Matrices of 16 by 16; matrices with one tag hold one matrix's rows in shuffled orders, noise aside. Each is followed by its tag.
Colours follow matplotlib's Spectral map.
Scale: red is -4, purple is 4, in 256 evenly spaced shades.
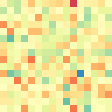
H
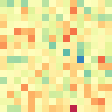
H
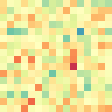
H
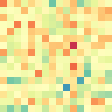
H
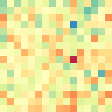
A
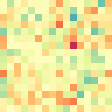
A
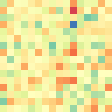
A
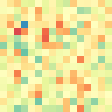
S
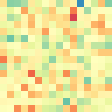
H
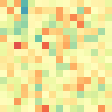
S
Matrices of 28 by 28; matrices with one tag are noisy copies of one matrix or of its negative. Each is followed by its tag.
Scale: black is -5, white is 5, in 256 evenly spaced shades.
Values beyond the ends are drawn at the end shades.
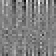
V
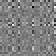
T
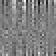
V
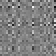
T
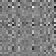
T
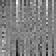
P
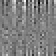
V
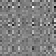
T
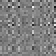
T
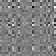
T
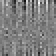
V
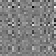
T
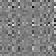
T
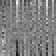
P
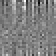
V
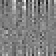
V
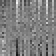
P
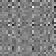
T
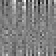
V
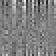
V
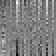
P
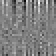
V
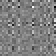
T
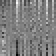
P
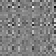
T
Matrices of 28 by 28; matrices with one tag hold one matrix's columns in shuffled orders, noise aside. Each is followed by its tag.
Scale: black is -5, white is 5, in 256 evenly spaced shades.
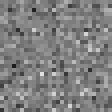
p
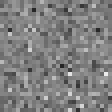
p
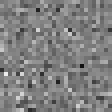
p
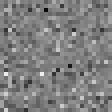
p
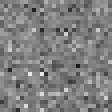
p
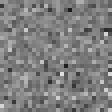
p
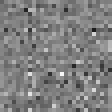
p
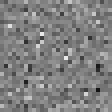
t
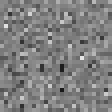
t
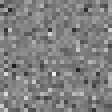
p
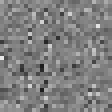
t
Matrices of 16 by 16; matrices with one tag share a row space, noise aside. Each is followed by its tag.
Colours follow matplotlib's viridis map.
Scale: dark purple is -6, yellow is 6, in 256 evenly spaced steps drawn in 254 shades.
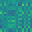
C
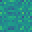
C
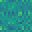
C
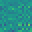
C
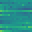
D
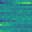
D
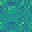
C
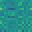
C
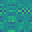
C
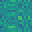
C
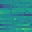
D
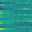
D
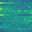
D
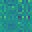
C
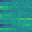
D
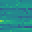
D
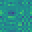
C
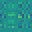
C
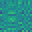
C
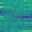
D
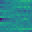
D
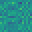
C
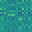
C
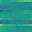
D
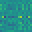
C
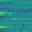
D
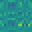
C
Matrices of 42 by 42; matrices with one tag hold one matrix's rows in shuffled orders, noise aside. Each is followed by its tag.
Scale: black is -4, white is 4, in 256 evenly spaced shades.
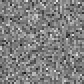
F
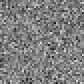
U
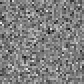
F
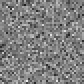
F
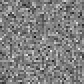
F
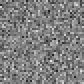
U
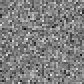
F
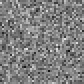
F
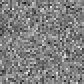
F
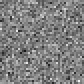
F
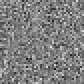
U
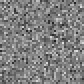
U
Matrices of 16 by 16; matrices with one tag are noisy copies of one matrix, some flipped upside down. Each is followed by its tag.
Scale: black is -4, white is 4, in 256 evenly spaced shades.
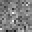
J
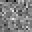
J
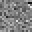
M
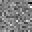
M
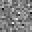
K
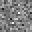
K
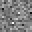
K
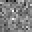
J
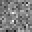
J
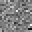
M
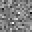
K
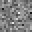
K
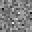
K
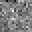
J
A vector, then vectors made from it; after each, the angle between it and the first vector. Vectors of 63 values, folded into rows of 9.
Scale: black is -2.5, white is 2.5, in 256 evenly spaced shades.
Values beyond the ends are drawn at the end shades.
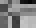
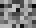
orthogonal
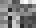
nearly opposite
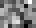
partly opposed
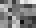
nearly opposite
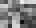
nearly opposite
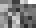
nearly opposite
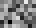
partly opposed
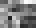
nearly opposite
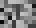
orthogonal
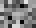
partly opposed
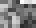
nearly opposite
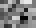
partly opposed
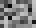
orthogonal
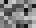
orthogonal
